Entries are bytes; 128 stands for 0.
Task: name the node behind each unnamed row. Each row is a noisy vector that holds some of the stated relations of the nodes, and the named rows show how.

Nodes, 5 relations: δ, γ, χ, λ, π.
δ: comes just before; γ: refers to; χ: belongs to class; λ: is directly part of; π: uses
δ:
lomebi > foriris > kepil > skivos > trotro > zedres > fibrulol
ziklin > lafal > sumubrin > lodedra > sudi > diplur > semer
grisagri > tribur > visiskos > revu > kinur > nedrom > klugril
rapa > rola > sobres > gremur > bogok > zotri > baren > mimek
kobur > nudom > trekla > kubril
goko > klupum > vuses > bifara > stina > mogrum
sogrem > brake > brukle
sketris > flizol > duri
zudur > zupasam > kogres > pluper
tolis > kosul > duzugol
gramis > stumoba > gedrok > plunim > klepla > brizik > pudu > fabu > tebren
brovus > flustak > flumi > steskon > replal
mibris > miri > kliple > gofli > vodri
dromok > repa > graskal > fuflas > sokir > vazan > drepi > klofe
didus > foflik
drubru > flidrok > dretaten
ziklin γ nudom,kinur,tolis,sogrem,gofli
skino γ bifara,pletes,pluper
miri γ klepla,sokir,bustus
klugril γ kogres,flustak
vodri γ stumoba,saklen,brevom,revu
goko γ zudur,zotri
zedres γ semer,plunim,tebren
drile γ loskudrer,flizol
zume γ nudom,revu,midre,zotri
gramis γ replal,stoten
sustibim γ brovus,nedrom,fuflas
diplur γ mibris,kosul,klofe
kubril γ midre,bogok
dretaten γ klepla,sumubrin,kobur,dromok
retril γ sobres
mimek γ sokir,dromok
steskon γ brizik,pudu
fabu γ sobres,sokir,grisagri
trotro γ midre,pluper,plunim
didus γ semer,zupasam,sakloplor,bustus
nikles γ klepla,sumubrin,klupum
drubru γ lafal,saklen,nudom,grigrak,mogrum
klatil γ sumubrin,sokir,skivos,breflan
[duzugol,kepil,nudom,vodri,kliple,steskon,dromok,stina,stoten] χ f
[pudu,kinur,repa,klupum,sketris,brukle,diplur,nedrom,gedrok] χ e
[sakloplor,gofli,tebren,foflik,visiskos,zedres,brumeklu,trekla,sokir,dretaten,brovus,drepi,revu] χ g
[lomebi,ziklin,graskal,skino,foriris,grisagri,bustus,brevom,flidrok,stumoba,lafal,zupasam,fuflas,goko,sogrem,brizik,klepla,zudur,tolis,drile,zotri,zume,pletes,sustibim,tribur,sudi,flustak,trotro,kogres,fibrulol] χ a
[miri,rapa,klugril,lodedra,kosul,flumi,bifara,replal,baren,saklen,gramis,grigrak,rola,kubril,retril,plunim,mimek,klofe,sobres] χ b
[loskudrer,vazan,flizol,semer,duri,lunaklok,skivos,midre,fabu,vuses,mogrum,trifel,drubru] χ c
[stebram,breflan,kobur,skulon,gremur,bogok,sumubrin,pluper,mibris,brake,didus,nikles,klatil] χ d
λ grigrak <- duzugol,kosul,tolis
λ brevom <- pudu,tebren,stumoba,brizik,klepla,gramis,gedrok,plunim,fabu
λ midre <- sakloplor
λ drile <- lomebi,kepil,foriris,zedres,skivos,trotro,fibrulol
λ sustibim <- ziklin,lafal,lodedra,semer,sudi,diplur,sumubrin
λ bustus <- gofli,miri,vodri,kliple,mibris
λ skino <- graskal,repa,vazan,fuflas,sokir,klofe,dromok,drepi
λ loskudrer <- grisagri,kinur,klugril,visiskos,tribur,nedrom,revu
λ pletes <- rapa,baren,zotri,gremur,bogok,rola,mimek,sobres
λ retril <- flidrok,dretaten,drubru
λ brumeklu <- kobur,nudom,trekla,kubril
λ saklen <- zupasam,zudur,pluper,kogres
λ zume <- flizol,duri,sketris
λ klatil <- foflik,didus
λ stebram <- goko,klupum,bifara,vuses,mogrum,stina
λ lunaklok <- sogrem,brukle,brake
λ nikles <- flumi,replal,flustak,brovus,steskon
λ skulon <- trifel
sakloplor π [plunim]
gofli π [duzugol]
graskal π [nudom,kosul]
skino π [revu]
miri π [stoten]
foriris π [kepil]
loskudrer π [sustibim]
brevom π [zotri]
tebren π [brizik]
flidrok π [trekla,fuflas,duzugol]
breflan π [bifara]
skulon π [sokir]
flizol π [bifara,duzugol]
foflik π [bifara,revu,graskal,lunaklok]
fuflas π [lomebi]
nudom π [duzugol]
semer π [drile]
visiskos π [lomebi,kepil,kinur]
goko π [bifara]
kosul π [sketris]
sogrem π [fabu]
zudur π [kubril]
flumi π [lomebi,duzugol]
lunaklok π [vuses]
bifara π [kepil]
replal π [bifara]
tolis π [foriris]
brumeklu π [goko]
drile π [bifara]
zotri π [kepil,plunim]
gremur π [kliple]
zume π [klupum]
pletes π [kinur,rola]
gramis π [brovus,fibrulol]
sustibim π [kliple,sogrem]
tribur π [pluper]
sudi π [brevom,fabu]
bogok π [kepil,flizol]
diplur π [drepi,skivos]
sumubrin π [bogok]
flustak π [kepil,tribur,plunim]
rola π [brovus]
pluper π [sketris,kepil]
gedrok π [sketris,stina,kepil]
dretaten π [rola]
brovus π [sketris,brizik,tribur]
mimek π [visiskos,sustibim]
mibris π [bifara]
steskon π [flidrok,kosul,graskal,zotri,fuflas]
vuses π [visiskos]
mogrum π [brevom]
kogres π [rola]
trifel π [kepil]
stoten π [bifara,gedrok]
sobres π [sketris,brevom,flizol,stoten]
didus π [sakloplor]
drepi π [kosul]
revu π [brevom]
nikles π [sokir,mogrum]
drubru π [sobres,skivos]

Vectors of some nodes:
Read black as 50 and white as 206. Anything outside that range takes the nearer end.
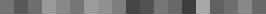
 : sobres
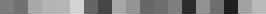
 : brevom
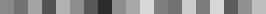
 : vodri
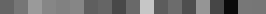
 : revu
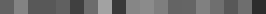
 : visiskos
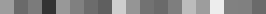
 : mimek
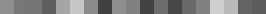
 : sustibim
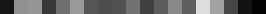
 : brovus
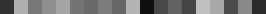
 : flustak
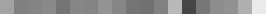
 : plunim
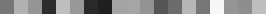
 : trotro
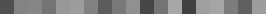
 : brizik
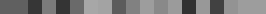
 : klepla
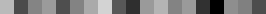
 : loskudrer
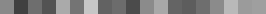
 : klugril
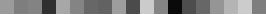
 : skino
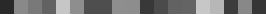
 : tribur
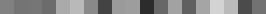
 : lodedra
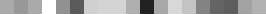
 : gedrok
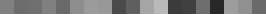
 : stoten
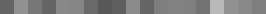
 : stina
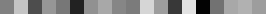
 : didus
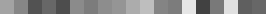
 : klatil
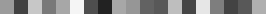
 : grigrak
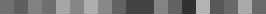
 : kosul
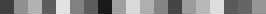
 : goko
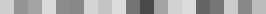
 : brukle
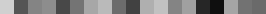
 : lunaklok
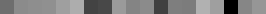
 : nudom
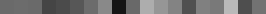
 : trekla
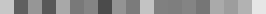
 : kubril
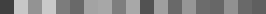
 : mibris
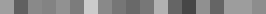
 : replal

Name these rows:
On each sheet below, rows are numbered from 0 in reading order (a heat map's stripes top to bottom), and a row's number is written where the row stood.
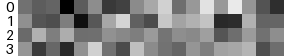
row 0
dretaten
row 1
skivos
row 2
brake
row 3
retril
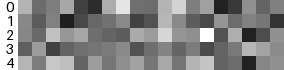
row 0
flizol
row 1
drepi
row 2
drubru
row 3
zupasam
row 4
mogrum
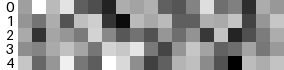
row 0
bogok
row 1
zume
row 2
saklen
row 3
repa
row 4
nedrom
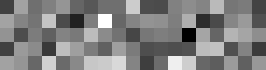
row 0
kepil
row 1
trifel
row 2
klofe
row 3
graskal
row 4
klupum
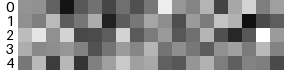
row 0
zedres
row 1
gofli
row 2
pluper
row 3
bifara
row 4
sumubrin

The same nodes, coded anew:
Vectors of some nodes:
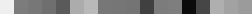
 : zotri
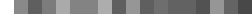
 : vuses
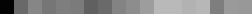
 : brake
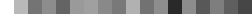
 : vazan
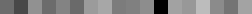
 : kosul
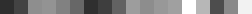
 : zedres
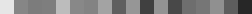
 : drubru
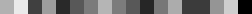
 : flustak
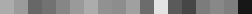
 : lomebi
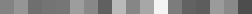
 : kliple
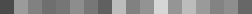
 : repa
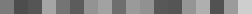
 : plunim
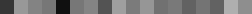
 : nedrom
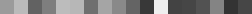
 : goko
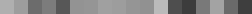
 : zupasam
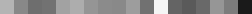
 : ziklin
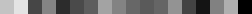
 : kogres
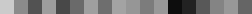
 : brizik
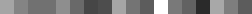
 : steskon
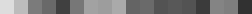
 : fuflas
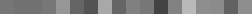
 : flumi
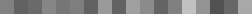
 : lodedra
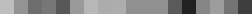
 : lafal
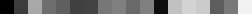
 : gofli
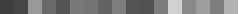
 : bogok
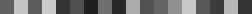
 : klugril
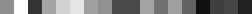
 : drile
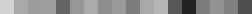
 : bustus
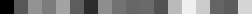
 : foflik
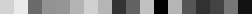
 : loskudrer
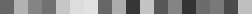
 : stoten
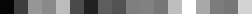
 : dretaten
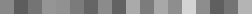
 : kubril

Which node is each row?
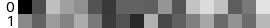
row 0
brumeklu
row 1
mimek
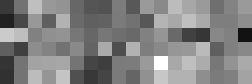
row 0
skulon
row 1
didus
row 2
sustibim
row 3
rapa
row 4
klatil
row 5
nikles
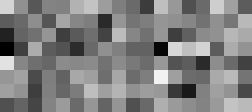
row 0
foriris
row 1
diplur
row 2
pudu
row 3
brovus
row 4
sudi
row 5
kepil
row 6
stumoba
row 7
gedrok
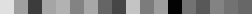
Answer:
fabu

